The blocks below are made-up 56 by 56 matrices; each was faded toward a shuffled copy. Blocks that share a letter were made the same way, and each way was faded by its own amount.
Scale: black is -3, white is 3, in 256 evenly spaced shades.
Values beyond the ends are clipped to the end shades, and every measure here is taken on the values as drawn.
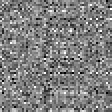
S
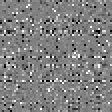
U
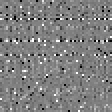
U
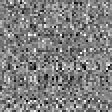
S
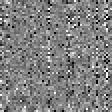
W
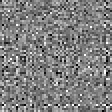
S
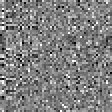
S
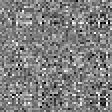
S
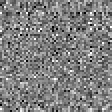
S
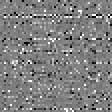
U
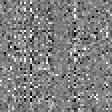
W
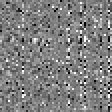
W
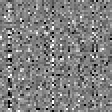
W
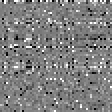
U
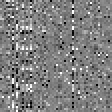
W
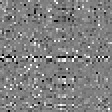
U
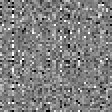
W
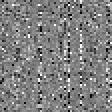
W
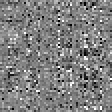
W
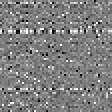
U
